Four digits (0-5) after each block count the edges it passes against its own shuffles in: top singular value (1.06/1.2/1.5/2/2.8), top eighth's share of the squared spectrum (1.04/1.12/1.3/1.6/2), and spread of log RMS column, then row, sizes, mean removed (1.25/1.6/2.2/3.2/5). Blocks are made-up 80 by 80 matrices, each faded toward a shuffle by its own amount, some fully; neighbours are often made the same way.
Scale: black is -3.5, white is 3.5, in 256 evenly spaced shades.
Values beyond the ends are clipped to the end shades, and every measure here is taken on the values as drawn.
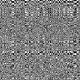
5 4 3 3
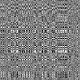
5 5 4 4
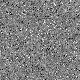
1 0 0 0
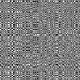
5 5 4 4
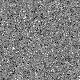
2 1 0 0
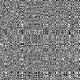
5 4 3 3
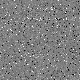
2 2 0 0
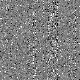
2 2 3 0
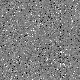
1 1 1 0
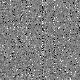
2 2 2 0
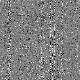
2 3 3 0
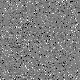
3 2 0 1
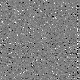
4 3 1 1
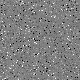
2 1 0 0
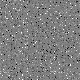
2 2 0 0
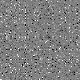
4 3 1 1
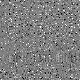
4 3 1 1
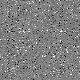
3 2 1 1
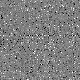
4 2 1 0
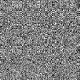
4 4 2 2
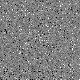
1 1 1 1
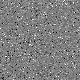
0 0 0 0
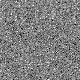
2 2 0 0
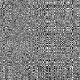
5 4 3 3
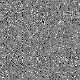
2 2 2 2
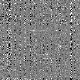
2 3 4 3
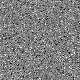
0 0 0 0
